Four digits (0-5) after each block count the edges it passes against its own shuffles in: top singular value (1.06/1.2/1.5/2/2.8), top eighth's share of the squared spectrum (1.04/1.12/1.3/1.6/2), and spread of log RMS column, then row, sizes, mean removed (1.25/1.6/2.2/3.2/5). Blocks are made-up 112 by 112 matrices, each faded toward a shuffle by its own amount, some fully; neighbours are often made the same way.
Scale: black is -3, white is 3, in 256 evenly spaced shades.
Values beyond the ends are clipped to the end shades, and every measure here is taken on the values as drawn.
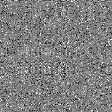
4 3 1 2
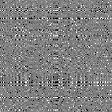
5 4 3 3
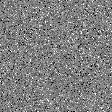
3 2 0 1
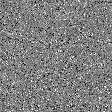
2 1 0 0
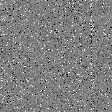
3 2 1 0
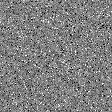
0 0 0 0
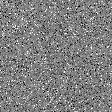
0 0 0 0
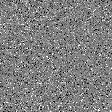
3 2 0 1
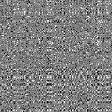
5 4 3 3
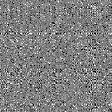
5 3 2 2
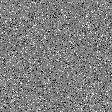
0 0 0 0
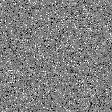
3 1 0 0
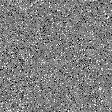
3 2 0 0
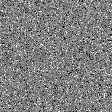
0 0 0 0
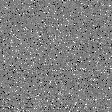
2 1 0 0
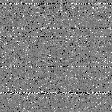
4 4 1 3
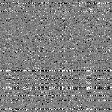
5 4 2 4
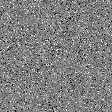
0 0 0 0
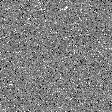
0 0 0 1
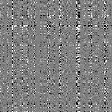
5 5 4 3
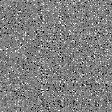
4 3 2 1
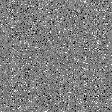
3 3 2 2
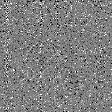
4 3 2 1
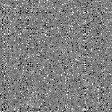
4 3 2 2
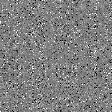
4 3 2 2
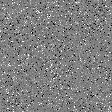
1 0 0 0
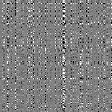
5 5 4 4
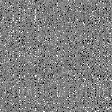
4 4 3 2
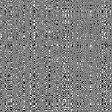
5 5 4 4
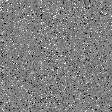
3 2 1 0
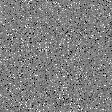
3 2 1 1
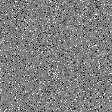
3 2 1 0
